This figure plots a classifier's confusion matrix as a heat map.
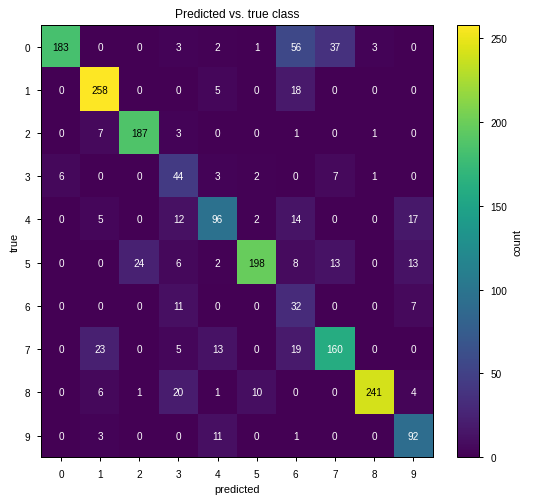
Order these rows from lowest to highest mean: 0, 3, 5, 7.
3, 7, 5, 0
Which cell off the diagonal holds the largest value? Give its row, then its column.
0, 6
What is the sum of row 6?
50
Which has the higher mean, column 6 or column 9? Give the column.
6
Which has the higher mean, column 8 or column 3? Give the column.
8
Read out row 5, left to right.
0 0 24 6 2 198 8 13 0 13
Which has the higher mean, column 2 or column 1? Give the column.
1
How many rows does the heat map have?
10
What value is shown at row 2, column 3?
3
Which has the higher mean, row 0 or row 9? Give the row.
0
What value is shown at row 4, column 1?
5
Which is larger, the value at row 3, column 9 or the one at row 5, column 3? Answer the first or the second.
the second
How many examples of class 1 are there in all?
281
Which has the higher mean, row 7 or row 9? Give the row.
7
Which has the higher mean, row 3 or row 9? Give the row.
9
